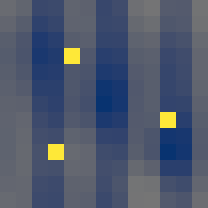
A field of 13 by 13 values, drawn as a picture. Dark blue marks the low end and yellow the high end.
There is no overall slope. Stripes running up and down repeat 3 times from left to right. Overall the values sit about 30% of the way up the scale. The values are skewed, with a long tail toward high values. Three lone cells stand out, each far higher than its neighbours. The middle right is the roughest part.
